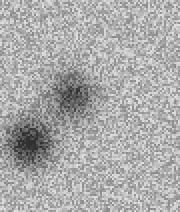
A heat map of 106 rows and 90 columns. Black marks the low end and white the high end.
Two dips sink into the field. No row or column stands out. Neither half mirrors the other.
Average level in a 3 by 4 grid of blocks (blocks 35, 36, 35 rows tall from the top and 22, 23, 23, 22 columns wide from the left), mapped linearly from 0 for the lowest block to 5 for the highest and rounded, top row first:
5 5 5 5 / 2 0 4 5 / 2 4 5 5
